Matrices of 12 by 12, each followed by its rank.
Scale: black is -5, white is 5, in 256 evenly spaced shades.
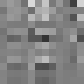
two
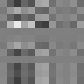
one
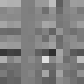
two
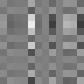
one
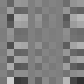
one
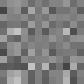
two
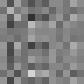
two
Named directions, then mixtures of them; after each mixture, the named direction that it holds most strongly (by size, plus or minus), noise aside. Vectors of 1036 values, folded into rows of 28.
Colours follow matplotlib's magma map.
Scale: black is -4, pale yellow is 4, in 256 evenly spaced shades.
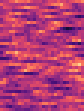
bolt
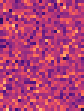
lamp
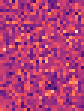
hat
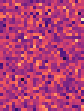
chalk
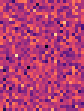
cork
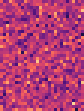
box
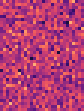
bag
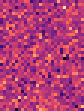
lamp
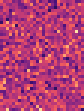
lamp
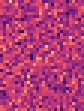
box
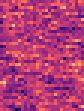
bolt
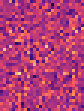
hat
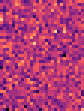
lamp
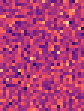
bag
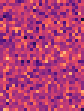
cork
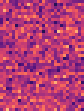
lamp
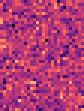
lamp
